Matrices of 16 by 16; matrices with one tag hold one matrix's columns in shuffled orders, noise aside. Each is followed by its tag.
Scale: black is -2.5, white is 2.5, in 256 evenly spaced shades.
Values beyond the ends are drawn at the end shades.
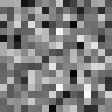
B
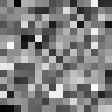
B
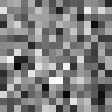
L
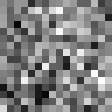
L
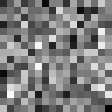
B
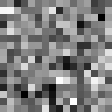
L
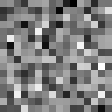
B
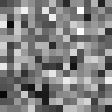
L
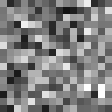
B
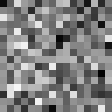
B
